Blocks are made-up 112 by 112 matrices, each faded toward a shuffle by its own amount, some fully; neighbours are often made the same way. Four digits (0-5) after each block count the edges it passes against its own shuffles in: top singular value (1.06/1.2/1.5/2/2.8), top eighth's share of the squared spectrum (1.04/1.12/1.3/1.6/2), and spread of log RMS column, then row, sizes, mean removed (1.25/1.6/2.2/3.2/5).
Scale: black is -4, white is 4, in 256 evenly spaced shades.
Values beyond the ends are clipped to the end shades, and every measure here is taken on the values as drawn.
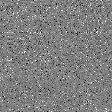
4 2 0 1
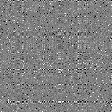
5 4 2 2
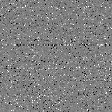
4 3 1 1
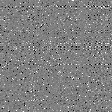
4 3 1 2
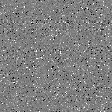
4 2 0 1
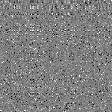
4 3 1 2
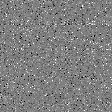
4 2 1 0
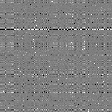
5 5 2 3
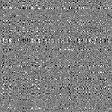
5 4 3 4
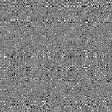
5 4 2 3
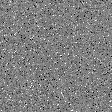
0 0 0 0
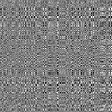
5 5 4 4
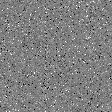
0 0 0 0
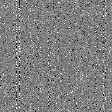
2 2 3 0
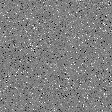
2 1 0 0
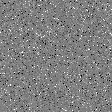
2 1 0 0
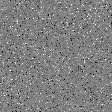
0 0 0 0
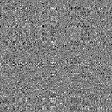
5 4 2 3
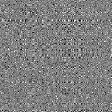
5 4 3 3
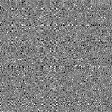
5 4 2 3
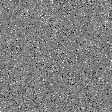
1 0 0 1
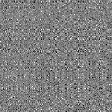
5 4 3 3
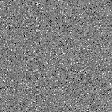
4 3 1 1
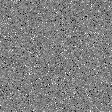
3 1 0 0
